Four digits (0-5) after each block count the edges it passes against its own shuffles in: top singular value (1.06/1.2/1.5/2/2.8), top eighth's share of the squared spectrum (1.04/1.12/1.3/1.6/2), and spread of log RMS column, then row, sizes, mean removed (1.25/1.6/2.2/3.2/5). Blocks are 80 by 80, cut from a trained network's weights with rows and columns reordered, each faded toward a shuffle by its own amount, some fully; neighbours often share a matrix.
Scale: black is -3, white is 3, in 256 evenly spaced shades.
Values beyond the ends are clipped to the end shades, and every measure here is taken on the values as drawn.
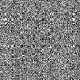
4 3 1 2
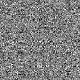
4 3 0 2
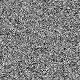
2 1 0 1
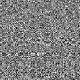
4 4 1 3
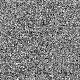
1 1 0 0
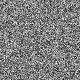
0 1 0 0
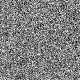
1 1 0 0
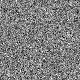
0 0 0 0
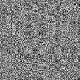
4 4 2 1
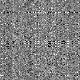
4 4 2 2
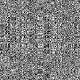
4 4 2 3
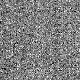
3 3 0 2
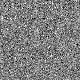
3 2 0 1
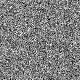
0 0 0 0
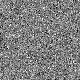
0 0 0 0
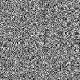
3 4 1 1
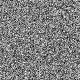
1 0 0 0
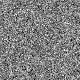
0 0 0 0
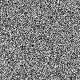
0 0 0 0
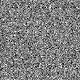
3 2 0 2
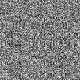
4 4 2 1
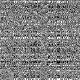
4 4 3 3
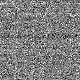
2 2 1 0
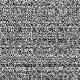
4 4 2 2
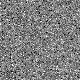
1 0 0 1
